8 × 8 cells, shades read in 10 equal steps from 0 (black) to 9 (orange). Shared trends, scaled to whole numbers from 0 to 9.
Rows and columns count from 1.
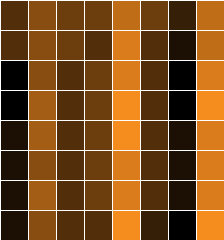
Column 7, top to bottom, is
2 1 0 0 1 1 1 0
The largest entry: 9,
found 5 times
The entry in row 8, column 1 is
1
